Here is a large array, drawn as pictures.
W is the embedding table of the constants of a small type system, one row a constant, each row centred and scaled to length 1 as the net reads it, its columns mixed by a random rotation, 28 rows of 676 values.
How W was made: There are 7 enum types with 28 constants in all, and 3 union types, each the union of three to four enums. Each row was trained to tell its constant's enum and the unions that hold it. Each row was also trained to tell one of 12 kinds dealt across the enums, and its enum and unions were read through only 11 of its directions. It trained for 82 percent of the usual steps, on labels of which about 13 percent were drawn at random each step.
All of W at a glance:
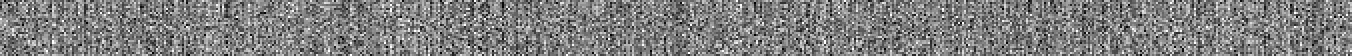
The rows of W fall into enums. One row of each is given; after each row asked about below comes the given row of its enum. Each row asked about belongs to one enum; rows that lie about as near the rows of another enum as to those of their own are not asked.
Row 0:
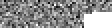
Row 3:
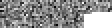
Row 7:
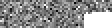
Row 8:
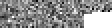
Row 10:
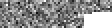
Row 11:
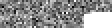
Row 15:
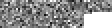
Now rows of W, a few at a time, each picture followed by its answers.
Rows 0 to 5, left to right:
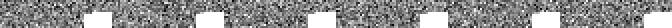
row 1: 8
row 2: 3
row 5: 3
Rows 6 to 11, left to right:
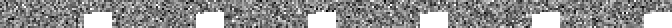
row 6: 0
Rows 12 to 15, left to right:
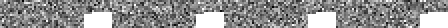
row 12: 7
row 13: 10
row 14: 10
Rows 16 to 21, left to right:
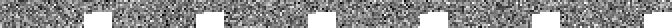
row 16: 0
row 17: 8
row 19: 11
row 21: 7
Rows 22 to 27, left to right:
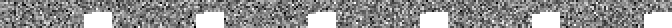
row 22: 15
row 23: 0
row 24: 11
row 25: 11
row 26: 0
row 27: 7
